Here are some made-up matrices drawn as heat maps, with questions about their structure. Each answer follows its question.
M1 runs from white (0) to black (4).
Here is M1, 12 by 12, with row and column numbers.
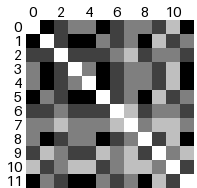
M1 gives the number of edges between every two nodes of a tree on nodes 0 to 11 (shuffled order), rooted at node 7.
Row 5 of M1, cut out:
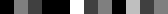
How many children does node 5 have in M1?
0
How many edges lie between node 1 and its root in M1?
2
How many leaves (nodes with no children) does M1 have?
9
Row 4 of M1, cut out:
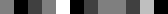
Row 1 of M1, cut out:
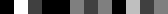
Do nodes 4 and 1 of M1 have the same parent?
no
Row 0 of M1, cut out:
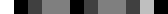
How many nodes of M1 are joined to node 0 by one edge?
1
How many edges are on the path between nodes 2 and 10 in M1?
2
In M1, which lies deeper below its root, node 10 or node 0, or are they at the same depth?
node 0
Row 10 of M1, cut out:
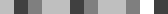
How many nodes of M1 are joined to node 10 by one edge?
5
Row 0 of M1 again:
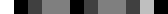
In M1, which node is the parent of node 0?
10
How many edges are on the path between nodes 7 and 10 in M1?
1
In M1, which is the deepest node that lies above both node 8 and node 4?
10
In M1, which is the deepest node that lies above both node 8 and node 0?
10
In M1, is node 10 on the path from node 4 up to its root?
yes
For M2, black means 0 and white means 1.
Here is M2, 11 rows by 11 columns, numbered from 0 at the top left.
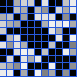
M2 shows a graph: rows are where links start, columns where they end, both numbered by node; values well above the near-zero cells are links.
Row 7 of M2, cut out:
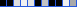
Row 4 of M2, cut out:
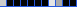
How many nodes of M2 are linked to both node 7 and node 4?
0
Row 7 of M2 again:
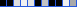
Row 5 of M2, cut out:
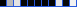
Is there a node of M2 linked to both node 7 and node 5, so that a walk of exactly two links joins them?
yes
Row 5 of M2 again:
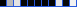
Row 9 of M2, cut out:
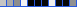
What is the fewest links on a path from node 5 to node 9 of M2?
2
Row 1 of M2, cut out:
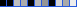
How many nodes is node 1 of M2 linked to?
7
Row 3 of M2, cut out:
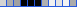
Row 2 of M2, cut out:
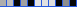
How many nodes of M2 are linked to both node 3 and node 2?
5
